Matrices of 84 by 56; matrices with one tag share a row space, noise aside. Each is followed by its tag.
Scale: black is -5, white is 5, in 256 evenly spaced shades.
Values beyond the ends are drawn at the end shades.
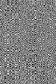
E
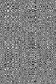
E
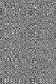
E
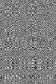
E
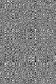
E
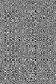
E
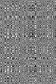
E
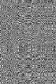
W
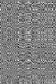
W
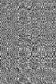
W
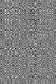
E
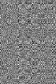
W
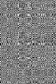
W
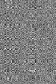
E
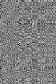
W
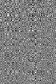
E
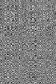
E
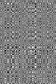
E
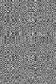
E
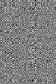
E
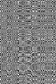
W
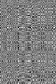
W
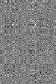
E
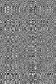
E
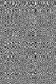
E
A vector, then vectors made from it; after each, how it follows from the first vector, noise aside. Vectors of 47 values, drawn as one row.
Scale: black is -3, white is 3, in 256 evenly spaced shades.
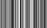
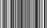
wrapped around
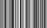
copied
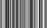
wrapped around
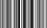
negated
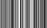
copied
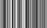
wrapped around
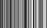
wrapped around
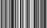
copied
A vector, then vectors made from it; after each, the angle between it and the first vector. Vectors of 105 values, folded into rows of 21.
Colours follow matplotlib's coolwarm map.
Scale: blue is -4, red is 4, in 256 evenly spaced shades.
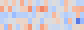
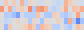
nearly parallel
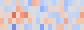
partly opposed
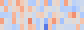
orthogonal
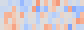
partly opposed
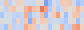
partly aligned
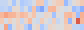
nearly opposite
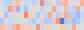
orthogonal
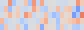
partly opposed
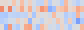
nearly parallel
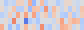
orthogonal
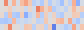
partly aligned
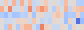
nearly parallel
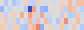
partly opposed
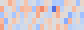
partly aligned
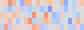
partly opposed
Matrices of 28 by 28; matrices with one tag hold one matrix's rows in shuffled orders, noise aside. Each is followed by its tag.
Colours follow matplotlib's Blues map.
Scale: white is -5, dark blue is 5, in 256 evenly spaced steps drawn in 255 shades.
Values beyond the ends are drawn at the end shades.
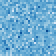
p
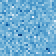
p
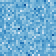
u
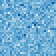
u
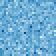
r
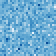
p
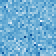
r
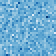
p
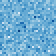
u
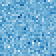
u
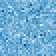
r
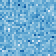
u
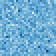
p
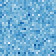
u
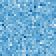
r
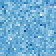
r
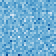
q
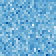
p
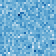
u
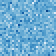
p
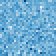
r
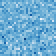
r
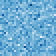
r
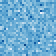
r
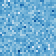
u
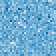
q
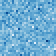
p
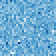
q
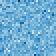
u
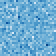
p
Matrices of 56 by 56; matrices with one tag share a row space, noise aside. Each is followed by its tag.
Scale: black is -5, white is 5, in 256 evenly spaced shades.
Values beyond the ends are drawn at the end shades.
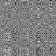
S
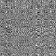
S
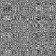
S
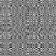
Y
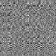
Y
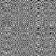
S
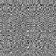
Y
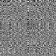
Y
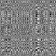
S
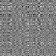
Y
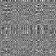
S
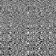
Y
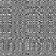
Y
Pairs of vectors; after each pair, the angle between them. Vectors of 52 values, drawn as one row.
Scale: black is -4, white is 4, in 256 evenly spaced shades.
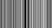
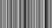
partly aligned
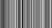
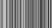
partly opposed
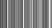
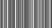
partly aligned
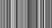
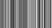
nearly opposite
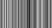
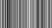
nearly opposite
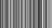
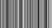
partly aligned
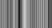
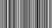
partly opposed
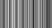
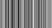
nearly opposite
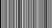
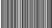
nearly opposite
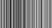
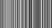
partly opposed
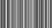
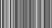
partly opposed
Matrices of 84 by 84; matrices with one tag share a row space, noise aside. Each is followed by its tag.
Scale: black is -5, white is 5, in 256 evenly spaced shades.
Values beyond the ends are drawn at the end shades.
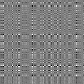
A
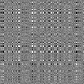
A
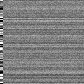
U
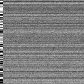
U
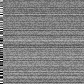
U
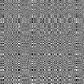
A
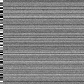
U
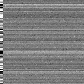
U
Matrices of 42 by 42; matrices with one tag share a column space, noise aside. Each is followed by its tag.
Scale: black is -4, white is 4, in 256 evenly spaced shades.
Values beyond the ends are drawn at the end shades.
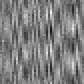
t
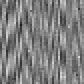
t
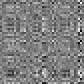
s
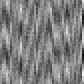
t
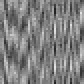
t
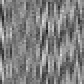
t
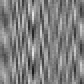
t
